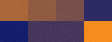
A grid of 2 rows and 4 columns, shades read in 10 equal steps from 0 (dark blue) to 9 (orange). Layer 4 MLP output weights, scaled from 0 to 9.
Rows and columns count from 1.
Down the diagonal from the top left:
6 2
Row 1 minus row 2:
6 3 2 -8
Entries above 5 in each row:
1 1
